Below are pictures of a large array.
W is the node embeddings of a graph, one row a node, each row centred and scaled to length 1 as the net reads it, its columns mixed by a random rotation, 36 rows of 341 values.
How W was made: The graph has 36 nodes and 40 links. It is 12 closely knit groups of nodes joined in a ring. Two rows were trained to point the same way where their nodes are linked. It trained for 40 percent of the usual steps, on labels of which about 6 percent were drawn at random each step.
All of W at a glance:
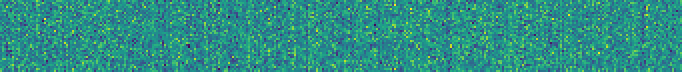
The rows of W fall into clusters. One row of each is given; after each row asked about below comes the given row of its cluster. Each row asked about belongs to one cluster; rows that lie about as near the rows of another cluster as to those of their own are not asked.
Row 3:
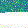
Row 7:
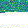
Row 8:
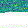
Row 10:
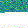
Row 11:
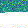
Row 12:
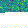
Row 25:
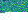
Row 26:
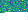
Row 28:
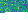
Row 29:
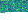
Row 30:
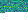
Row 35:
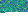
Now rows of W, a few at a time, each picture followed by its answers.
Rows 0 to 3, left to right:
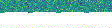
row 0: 10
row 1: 25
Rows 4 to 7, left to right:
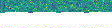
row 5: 28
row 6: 30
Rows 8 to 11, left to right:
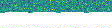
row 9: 26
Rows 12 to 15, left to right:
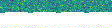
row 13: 3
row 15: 35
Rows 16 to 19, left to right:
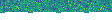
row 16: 12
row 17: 3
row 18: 11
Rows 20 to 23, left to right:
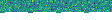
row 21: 7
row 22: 8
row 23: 8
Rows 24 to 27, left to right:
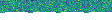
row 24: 29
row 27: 25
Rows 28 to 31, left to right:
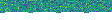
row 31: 30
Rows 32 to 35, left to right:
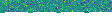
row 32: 10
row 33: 29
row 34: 35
